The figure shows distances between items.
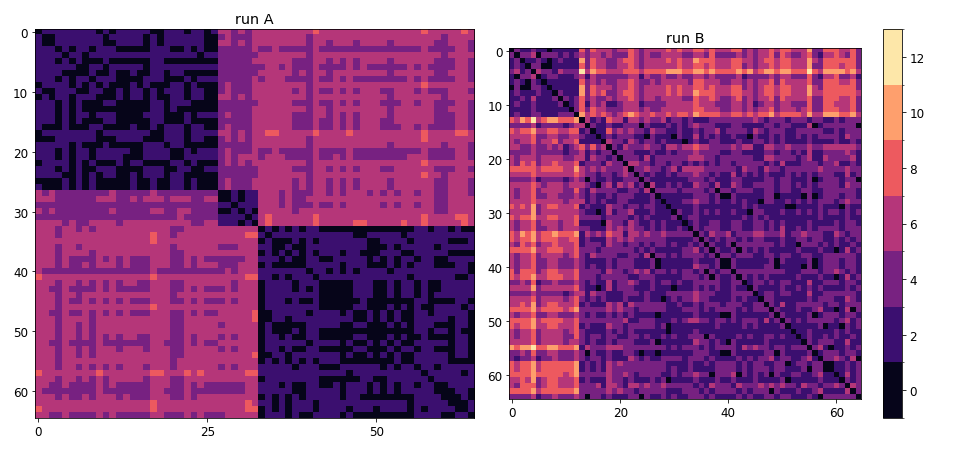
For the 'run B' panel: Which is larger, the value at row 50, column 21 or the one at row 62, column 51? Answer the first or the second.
the first
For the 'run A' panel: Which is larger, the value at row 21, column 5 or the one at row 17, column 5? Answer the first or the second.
the second
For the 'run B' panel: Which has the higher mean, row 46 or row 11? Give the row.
11
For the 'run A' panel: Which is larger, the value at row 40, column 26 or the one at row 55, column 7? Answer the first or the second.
the second
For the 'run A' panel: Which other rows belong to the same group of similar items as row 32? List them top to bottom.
27, 28, 29, 30, 31
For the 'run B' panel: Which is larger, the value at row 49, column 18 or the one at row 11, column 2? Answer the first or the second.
the first
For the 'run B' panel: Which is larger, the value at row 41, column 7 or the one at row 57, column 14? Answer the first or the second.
the first
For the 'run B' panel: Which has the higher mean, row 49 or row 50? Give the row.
50
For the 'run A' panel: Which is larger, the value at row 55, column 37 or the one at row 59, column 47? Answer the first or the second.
the second
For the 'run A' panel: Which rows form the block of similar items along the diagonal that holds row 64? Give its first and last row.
33 to 64
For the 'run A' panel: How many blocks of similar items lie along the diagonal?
3
